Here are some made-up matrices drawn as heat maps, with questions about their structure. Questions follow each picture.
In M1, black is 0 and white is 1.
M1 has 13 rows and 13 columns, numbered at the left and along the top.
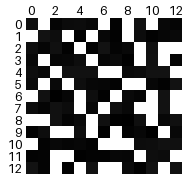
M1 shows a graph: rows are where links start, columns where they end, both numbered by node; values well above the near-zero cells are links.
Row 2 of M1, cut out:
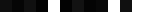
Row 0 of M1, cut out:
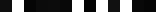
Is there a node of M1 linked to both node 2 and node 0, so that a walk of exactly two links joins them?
no
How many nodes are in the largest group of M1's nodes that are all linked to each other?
4
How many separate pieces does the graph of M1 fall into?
1
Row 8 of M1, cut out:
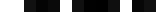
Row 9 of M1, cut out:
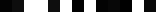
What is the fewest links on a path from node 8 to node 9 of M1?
2
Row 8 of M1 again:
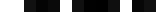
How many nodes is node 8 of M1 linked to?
4
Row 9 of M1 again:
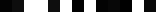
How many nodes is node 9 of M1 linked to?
5
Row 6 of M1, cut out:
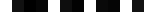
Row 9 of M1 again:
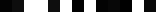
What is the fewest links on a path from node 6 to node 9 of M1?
2
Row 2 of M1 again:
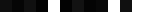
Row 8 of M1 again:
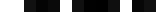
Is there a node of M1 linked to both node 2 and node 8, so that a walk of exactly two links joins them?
no
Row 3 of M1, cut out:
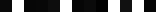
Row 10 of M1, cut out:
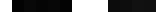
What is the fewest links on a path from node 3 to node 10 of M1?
3
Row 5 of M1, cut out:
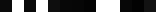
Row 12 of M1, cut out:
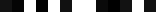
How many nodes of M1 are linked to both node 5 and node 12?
0
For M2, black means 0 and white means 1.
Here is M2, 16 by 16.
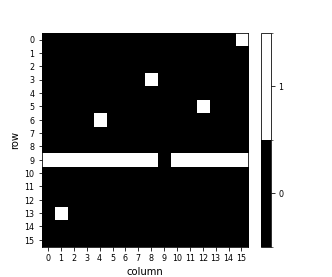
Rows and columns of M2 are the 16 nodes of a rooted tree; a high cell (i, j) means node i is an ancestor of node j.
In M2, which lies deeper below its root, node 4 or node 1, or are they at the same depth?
the same depth
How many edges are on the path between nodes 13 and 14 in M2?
2
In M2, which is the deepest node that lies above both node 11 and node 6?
9
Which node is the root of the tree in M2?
9
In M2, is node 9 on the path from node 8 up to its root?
yes
